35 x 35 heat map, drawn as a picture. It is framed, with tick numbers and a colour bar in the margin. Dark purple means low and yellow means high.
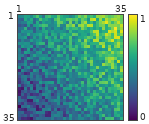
The values follow a bell shape. The ninth with the highest average is the top right. No single row or column stands out from its neighbours. Values rise toward the top right.
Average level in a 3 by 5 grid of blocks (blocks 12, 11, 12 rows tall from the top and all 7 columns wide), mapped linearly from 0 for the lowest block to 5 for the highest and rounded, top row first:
23345 / 12234 / 01123
